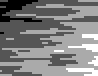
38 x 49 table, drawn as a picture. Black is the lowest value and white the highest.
The grain runs across in streaks. The field climbs toward the bottom right. Neither half mirrors the other. The ninth with the lowest average is the top left.
